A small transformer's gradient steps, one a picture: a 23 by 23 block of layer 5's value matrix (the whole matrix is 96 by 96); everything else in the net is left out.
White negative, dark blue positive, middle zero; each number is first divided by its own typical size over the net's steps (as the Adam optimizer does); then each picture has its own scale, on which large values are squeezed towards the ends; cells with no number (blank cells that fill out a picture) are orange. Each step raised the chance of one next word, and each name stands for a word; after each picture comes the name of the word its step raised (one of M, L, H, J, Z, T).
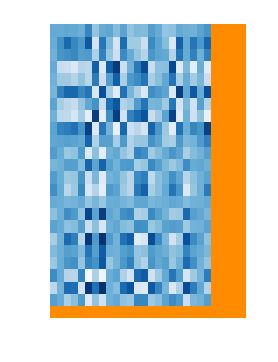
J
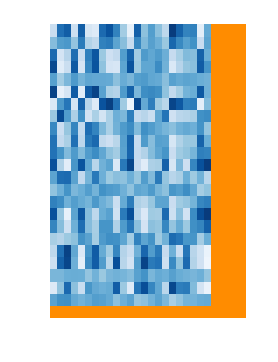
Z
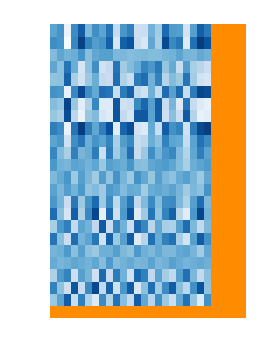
J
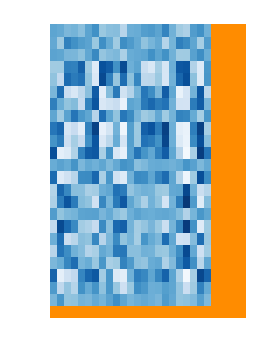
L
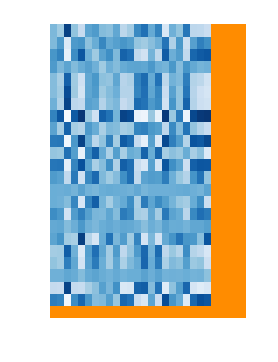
Z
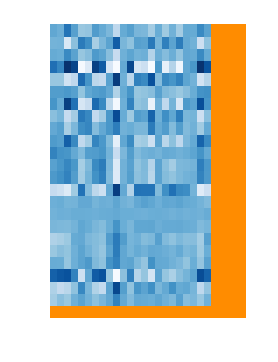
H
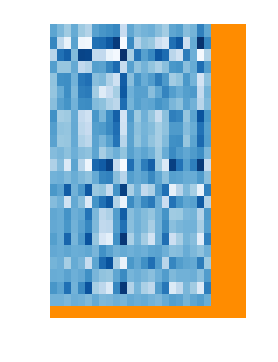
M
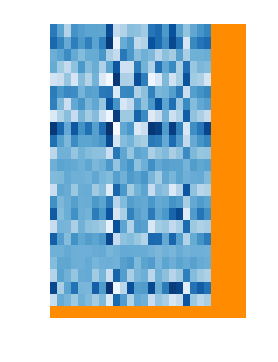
J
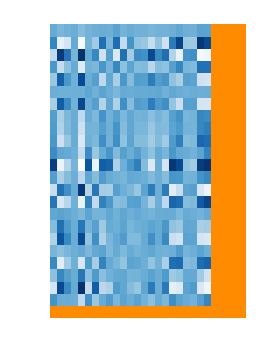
M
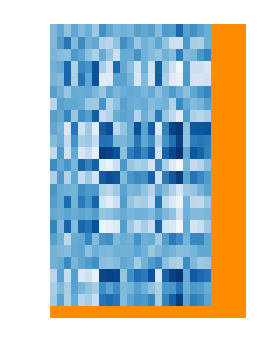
L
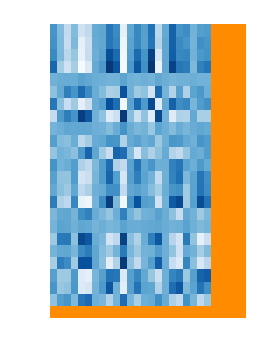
H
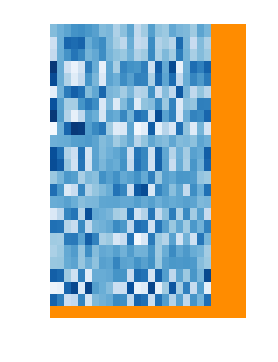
J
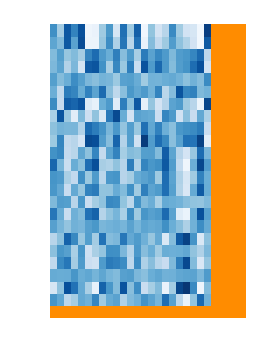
Z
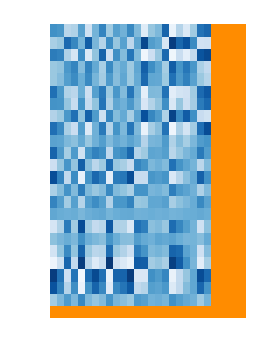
L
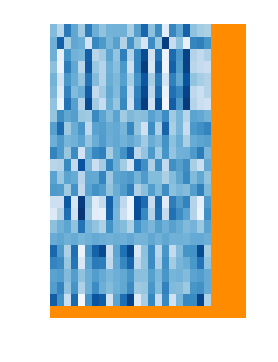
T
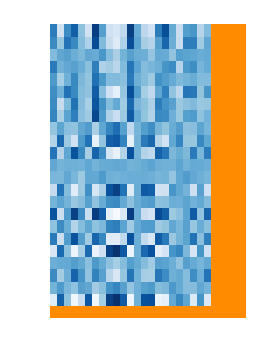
T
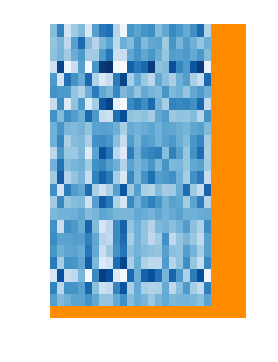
H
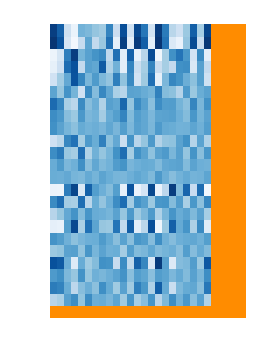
Z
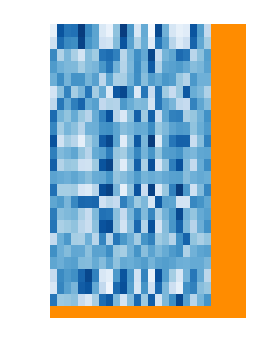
Z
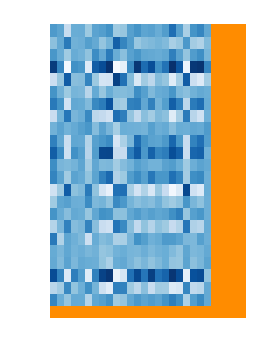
H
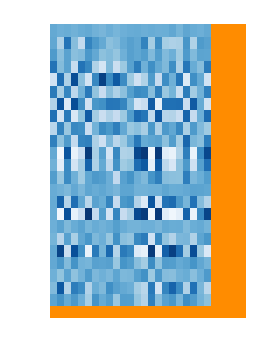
T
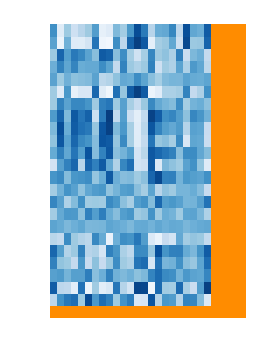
Z
